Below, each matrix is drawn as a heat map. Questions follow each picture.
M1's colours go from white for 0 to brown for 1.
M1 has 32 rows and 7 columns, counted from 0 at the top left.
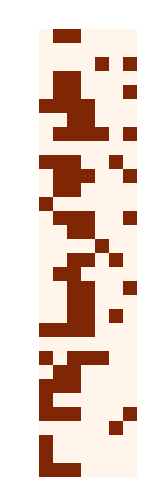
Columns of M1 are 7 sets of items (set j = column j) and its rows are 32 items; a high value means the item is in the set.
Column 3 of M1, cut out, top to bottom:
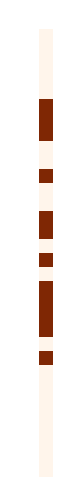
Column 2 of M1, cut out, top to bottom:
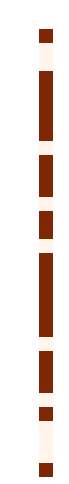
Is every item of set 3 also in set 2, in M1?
yes
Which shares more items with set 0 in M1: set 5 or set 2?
set 2
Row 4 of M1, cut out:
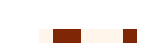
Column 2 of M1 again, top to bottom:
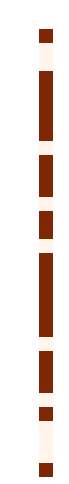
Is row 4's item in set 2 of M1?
yes
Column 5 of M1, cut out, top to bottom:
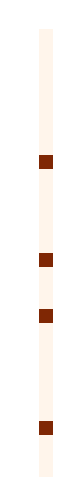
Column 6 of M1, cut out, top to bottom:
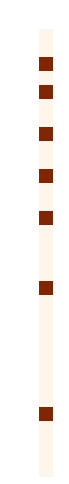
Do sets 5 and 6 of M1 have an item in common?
no
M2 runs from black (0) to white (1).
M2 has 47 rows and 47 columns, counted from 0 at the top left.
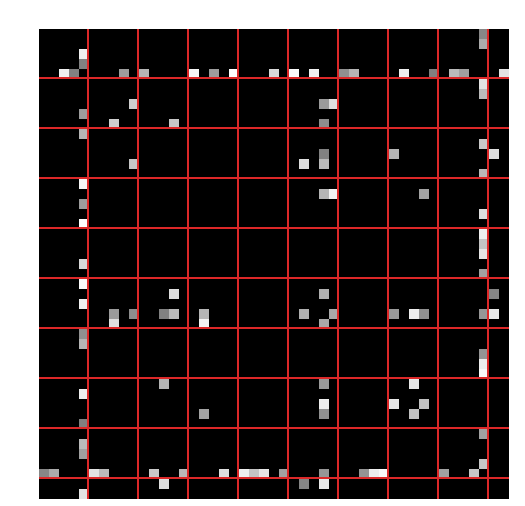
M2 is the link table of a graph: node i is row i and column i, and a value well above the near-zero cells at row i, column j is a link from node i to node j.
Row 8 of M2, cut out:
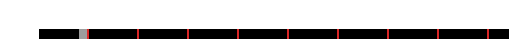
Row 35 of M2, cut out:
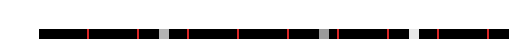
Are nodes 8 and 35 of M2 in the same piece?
no
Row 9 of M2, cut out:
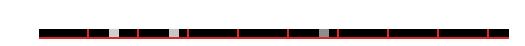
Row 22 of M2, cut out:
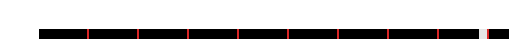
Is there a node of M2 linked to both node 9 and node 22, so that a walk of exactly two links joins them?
no
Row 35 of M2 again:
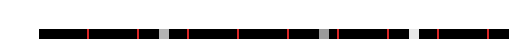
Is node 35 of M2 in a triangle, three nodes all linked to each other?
yes
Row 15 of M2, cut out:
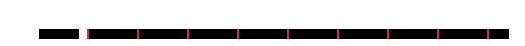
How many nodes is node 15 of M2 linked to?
1
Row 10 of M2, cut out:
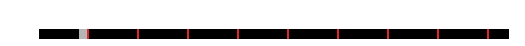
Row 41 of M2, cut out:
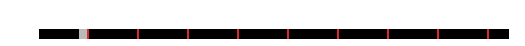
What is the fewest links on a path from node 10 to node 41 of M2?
2
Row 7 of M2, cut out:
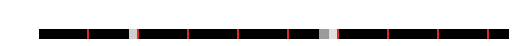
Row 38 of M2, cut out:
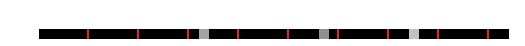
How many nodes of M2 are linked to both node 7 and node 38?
1
